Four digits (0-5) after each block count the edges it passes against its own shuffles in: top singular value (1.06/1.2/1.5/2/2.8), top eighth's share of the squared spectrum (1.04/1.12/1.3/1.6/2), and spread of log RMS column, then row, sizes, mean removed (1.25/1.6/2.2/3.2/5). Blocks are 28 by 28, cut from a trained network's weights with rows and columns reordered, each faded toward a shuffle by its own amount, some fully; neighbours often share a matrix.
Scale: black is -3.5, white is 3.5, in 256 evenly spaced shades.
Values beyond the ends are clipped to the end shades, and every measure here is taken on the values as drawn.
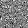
2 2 0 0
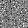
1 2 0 0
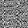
3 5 2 2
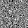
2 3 1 0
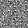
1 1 0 0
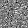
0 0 0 0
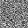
2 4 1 0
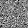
1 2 0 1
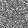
0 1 0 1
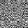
3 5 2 2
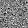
0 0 0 0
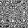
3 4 0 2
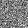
0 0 0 0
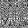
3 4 1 2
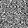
2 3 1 1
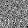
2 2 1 0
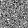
0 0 0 0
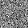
1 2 0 0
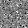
0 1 0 0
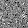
0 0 0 0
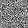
0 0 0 0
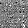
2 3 1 0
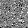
1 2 1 0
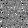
2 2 0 0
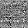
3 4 2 0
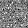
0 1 0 0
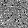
1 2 1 0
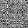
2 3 2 0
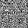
2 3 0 1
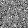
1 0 0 0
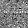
2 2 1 0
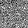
1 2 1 0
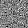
2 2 0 0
